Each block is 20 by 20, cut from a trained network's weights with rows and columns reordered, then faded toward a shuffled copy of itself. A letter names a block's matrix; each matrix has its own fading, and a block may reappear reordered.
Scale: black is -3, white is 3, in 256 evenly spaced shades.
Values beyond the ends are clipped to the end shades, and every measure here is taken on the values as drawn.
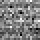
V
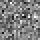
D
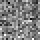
D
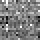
V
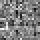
V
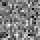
D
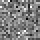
D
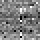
V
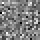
D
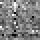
V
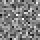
D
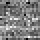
V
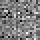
D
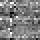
V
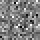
D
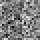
D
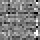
V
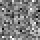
D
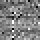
V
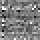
V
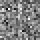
D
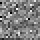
V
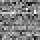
V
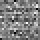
V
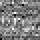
V
